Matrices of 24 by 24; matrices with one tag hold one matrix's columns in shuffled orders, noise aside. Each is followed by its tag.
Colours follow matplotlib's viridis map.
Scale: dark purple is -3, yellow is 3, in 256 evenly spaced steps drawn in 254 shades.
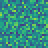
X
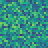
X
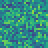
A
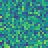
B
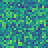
A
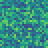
A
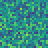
B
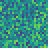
B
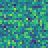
A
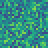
B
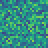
X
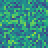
A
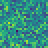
B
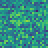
A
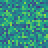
A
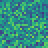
B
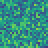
B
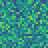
X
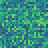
A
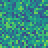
B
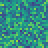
B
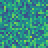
B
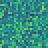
B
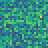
A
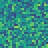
B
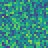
B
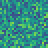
B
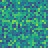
A
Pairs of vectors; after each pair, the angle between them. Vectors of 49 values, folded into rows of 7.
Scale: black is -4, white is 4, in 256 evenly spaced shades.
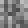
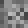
partly opposed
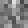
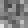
orthogonal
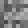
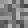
partly aligned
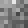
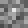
orthogonal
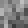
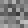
orthogonal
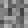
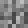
partly opposed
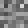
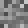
nearly parallel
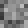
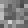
nearly opposite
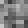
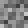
orthogonal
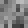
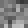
nearly opposite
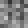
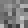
partly opposed
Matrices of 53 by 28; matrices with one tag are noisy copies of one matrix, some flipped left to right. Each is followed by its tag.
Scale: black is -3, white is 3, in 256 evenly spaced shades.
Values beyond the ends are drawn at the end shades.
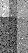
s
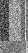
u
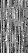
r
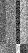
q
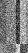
q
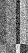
q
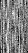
r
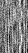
r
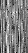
r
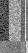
u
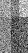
s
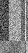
u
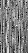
r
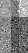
s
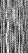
r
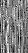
r
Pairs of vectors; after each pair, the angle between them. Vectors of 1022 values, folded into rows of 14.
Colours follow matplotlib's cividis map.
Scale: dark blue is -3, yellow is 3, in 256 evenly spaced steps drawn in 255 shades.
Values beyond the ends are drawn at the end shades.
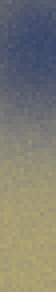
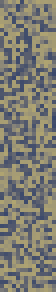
orthogonal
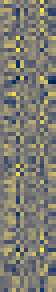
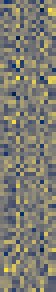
nearly opposite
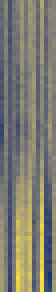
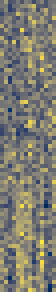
partly aligned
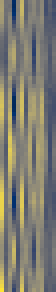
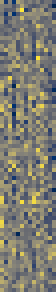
partly aligned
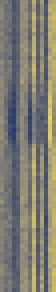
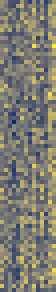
partly aligned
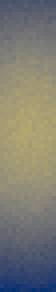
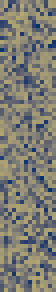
orthogonal
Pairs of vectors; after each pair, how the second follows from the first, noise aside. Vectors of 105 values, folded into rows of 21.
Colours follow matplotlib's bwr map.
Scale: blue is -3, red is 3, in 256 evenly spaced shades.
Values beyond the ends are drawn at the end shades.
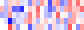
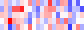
negated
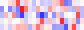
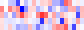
negated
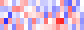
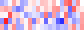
negated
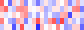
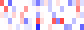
partly zeroed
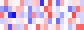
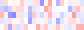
shrunk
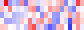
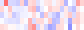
shrunk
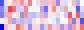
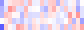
shrunk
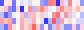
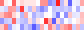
negated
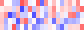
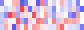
negated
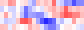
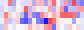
sign-scrambled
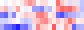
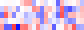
sign-scrambled
